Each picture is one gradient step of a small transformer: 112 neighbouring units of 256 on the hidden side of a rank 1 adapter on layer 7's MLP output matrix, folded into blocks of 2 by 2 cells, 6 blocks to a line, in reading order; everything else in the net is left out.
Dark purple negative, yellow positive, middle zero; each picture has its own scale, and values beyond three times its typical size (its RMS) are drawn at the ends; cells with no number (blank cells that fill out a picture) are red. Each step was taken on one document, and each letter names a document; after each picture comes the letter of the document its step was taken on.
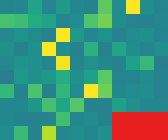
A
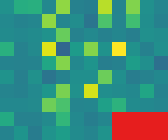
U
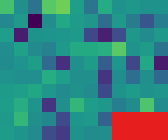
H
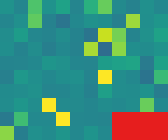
H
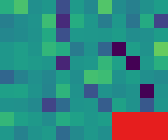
U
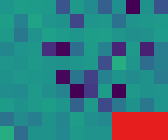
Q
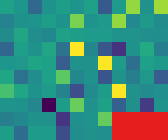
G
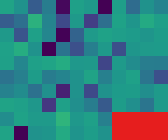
A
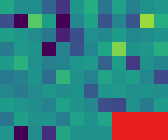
A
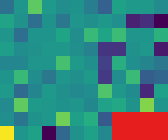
H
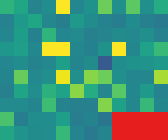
Q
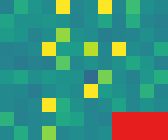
U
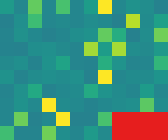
H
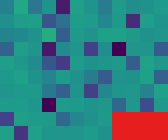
U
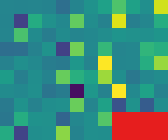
Q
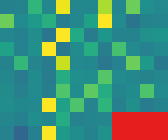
A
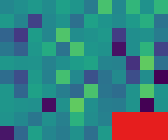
Q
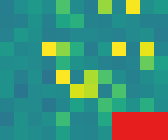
G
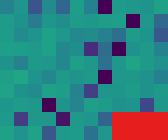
H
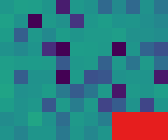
Q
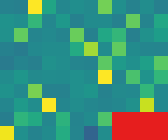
H
